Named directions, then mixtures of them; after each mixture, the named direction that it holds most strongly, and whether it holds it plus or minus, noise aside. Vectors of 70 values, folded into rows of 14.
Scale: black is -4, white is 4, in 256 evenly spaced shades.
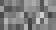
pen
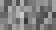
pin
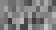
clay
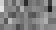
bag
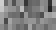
bag, plus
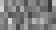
bag, plus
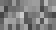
pen, plus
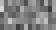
bag, plus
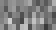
clay, minus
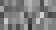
pen, plus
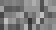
pen, plus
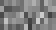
pen, plus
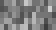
clay, minus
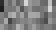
bag, minus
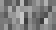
pin, plus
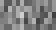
pin, plus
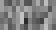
clay, plus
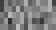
bag, minus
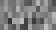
clay, plus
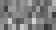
clay, minus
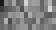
bag, minus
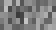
pin, minus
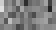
bag, plus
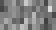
clay, minus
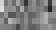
bag, plus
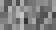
pin, plus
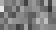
bag, plus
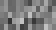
clay, plus
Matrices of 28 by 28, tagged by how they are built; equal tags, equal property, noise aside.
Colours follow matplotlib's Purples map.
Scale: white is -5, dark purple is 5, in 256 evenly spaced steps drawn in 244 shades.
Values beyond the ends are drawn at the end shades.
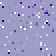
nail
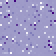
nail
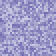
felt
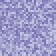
felt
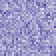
felt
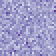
felt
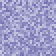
felt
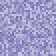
felt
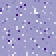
nail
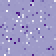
nail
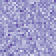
felt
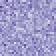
felt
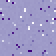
nail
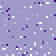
nail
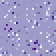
nail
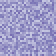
felt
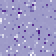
nail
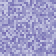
felt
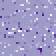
nail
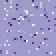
nail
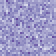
felt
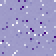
nail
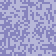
felt
